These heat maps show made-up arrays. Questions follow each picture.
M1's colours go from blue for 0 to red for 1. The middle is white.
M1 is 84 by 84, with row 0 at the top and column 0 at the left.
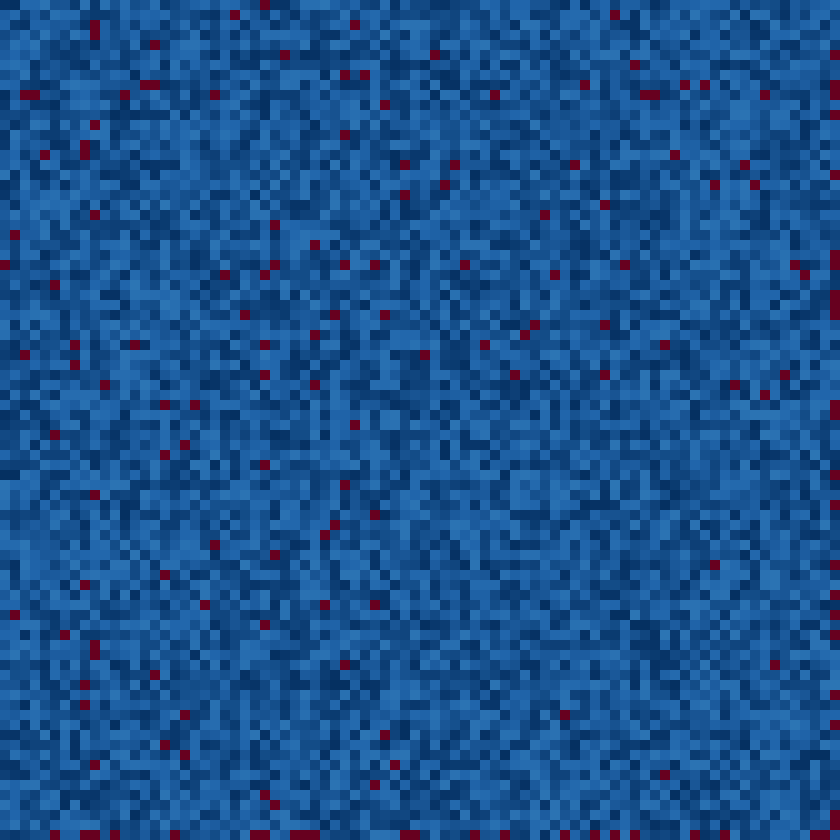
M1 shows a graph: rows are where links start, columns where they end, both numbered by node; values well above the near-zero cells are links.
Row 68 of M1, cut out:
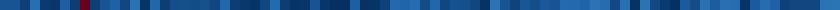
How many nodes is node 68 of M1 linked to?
1
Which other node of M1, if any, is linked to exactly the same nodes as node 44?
node 75
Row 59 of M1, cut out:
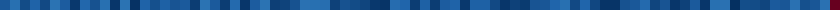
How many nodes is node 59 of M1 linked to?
1
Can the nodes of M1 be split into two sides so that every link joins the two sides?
yes
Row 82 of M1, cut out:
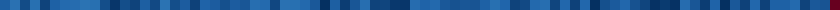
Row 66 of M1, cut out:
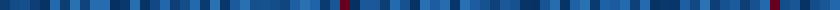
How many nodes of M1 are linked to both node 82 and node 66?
0
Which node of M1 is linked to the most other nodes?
node 83
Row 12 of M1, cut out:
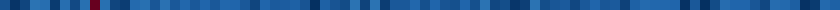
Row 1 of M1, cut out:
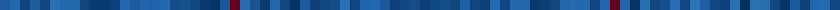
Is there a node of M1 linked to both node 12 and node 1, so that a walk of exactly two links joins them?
no
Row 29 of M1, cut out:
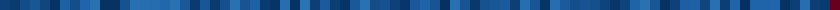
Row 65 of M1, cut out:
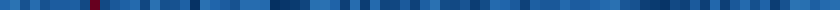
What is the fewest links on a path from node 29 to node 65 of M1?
3
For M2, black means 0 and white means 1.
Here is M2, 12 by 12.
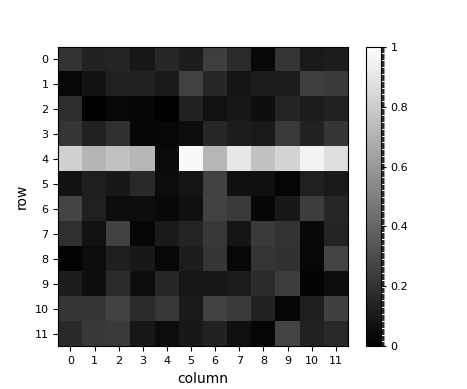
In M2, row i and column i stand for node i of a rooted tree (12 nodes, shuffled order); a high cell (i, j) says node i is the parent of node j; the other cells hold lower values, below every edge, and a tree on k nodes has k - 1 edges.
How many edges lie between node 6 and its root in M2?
1
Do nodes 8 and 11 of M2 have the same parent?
yes
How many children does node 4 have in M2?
11
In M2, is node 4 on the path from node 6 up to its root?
yes
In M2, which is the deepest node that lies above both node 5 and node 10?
4
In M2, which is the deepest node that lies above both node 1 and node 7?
4
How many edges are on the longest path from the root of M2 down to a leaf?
1
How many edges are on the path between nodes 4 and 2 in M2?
1
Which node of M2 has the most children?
4
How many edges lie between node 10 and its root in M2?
1
